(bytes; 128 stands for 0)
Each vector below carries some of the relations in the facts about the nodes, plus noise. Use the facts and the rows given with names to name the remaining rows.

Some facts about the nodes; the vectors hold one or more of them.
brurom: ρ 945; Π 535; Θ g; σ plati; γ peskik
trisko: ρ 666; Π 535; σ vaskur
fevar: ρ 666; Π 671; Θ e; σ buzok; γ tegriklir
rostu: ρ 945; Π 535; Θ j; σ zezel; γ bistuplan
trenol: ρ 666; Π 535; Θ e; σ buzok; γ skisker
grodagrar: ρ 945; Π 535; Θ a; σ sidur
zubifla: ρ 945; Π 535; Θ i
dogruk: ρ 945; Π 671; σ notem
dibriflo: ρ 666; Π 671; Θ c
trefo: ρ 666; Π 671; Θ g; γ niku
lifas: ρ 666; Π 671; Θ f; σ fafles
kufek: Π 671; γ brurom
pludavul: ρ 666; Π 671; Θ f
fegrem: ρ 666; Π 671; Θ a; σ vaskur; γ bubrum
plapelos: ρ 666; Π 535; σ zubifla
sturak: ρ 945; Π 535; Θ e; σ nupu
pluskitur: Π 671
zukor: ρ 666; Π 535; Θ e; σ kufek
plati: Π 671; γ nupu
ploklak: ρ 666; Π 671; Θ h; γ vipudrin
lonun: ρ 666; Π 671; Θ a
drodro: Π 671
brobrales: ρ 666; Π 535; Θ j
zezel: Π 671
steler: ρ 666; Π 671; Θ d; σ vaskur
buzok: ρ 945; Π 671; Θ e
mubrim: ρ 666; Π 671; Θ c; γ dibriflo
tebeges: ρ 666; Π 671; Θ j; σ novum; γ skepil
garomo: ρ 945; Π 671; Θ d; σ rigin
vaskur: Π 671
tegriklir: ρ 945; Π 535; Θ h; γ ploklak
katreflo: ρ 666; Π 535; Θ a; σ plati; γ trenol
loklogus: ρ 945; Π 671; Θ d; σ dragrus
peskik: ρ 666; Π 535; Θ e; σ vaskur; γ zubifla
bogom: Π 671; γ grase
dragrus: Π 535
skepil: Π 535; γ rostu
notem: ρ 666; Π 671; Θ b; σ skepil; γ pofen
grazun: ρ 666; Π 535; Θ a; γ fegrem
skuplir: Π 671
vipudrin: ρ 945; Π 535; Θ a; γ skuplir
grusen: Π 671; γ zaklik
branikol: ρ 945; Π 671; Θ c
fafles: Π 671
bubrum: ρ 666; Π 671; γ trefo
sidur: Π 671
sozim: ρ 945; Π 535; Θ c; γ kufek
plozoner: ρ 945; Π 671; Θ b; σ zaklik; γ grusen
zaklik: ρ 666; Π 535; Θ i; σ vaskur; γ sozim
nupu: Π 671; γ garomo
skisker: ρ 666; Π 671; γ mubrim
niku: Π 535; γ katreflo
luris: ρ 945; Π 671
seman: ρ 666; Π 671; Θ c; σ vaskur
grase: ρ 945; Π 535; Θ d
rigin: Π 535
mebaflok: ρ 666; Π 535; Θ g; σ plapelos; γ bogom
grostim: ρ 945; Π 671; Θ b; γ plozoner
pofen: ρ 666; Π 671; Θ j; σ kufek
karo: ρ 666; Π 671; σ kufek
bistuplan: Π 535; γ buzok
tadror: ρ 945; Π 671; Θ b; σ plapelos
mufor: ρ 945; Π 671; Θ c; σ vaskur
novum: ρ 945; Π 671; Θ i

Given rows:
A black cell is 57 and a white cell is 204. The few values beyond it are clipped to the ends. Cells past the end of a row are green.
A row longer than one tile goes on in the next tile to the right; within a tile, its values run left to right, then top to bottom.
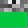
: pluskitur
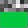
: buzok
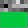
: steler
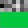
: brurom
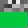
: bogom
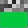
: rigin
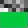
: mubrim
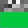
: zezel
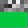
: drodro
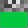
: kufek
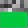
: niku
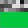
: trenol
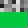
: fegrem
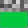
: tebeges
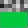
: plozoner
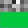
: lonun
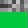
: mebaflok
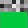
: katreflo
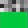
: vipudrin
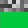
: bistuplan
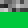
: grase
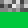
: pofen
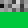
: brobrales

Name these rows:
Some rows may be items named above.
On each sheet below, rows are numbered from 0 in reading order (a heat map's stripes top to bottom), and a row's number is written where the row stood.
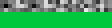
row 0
garomo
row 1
garomo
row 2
ploklak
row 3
vipudrin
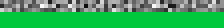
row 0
rostu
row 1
zukor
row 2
katreflo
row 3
brobrales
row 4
vipudrin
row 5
zukor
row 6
zaklik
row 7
karo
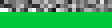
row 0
mufor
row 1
seman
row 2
vipudrin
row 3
bubrum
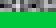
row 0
brurom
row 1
loklogus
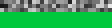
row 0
zaklik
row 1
ploklak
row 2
grazun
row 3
peskik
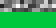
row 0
sturak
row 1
peskik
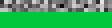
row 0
ploklak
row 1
tebeges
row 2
loklogus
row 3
fegrem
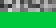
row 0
tadror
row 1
dogruk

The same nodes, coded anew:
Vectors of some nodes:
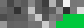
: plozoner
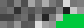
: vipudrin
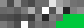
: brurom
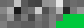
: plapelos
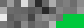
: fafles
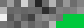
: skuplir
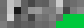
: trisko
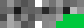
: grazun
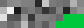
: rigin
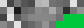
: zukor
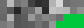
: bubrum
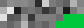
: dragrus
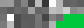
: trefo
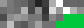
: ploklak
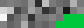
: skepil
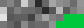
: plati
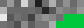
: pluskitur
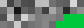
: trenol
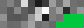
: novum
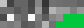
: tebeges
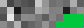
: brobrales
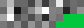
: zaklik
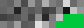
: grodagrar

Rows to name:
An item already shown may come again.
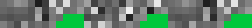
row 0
luris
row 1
rostu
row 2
luris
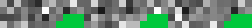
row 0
grase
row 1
fegrem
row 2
peskik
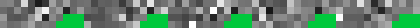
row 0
novum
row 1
tadror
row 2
brurom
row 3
brobrales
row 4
kufek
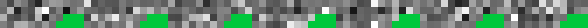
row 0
zubifla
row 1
fevar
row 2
buzok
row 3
lonun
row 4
katreflo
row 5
novum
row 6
mebaflok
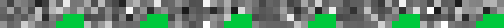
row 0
branikol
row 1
grase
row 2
katreflo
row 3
grostim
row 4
plozoner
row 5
sozim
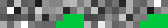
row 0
sozim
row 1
sturak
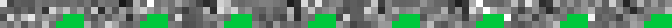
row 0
fevar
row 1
mufor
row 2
karo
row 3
dogruk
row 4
notem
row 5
ploklak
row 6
vaskur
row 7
grusen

